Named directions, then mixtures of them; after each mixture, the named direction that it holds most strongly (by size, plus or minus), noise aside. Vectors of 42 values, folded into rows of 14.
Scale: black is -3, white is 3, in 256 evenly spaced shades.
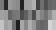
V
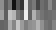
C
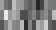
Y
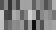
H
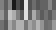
C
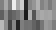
C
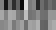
C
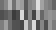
Y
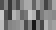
H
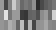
Y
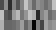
H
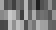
C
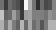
V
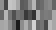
V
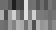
C
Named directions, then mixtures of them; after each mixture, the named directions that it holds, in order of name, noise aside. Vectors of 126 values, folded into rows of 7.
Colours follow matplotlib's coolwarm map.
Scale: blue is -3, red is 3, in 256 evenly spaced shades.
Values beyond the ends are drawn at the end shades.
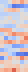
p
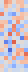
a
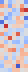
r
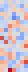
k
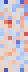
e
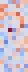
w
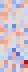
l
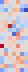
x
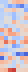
k, p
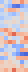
p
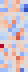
x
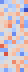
e, w, x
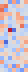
w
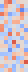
a, l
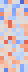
e, k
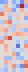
e, l, r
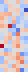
x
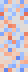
a, e, k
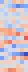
p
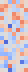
k, w, x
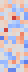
k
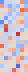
p, r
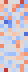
e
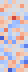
k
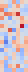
w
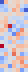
x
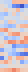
p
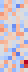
l
